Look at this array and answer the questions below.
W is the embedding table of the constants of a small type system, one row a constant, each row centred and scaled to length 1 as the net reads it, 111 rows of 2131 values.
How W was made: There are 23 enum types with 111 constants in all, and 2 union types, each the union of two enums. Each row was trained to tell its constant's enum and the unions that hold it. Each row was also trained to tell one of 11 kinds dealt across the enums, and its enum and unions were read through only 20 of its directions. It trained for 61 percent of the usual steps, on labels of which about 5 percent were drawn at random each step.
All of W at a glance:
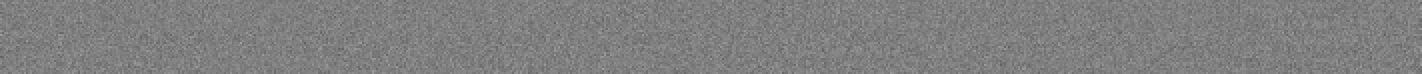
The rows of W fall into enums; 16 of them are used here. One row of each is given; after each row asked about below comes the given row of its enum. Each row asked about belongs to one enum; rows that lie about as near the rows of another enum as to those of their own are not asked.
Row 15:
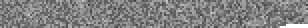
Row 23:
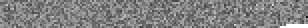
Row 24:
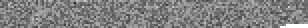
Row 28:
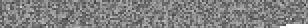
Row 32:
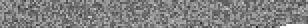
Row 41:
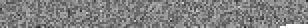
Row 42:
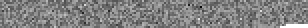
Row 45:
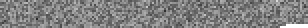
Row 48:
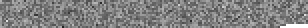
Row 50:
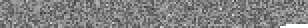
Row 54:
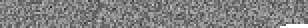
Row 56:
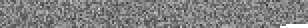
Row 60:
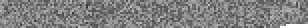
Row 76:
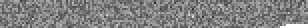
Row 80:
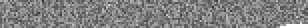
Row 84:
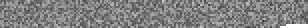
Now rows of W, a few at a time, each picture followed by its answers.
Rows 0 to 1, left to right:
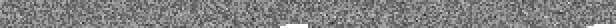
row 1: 80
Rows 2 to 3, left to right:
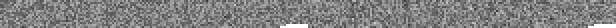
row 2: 48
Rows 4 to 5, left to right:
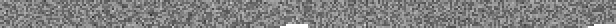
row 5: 84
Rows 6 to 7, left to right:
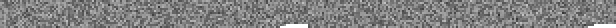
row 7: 15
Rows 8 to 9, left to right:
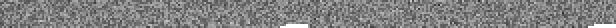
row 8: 50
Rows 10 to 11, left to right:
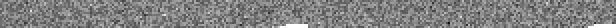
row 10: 50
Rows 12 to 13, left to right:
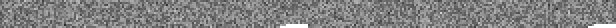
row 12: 80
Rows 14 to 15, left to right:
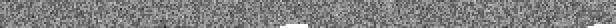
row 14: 42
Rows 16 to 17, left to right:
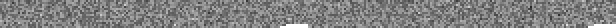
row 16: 54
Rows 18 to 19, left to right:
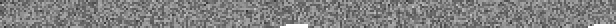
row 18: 84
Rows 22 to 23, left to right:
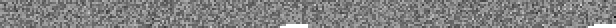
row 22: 80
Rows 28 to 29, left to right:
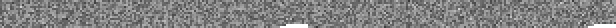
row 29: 45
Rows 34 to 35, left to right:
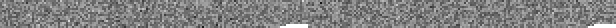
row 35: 28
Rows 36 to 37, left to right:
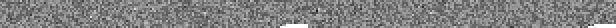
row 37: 48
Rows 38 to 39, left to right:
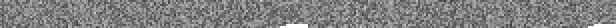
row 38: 15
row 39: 56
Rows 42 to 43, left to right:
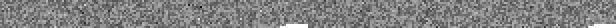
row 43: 50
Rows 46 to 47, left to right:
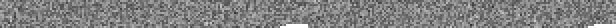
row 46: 32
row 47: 15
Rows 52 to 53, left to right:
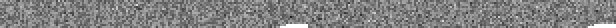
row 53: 41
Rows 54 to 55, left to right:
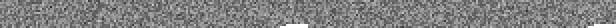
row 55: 23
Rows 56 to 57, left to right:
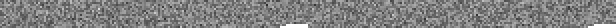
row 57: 45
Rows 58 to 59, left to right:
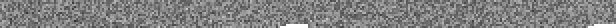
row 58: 54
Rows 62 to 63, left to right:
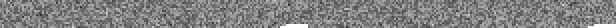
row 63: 54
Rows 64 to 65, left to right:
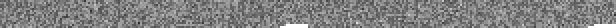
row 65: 54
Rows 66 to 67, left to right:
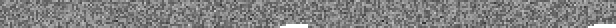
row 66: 80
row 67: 41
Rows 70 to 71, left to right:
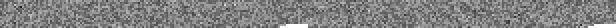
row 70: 84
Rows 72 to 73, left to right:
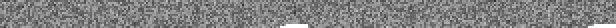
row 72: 42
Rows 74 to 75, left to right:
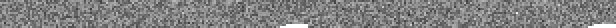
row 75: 84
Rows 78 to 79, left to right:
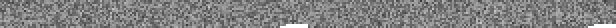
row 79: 32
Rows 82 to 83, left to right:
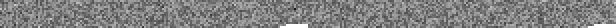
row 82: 84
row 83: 45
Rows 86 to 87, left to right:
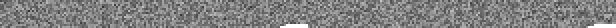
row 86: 48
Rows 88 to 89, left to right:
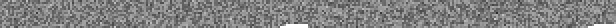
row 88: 50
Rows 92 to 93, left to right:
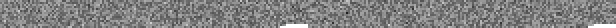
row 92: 76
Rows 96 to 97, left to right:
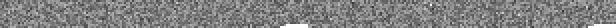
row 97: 48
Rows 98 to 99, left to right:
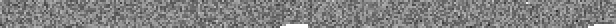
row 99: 45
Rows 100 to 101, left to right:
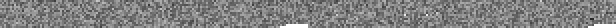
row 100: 15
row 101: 48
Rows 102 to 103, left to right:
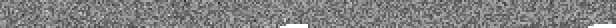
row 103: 80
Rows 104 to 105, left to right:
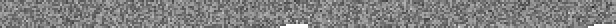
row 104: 32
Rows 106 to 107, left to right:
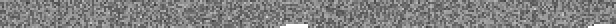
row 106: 76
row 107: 32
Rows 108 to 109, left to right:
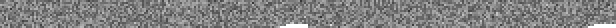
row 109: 76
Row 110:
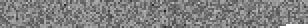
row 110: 45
